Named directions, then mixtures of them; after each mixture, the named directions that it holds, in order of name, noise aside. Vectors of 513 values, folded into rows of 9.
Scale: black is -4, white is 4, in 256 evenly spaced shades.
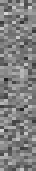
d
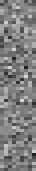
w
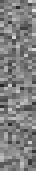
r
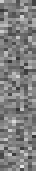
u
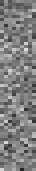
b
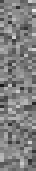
r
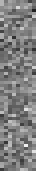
b, r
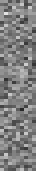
d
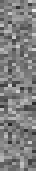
r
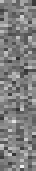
u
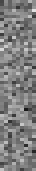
b, r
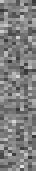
u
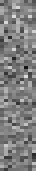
w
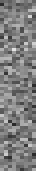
b, w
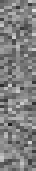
r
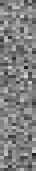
d, w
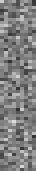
u
